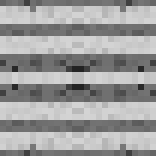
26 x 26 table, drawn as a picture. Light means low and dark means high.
The centre is the roughest part. Its left and right halves mirror each other, and so do its top and bottom. Horizontal stripes repeat 5 times down the table. No overall slope runs across the table.
